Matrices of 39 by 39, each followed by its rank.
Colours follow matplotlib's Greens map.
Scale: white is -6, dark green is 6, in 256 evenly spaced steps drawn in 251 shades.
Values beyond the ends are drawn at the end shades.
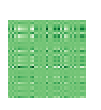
one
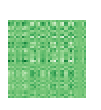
two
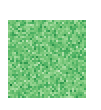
full rank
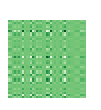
one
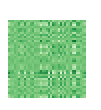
two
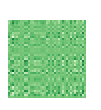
two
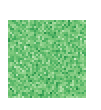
full rank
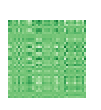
two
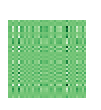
one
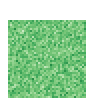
full rank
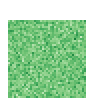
full rank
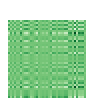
one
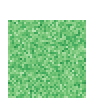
full rank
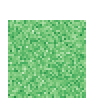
full rank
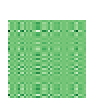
one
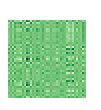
two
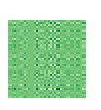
two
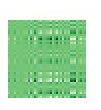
one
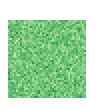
full rank
